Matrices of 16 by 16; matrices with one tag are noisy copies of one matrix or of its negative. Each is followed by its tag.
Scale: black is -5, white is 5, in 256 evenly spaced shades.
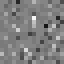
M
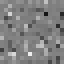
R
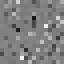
M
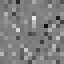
M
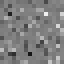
R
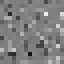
R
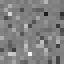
R
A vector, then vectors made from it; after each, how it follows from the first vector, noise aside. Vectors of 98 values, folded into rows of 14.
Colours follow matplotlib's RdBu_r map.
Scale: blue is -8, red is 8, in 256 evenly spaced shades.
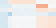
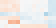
reversed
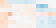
negated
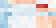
scaled up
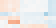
reversed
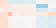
negated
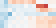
scaled up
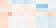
negated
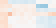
negated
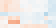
reversed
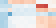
scaled up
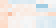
negated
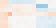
negated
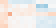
negated
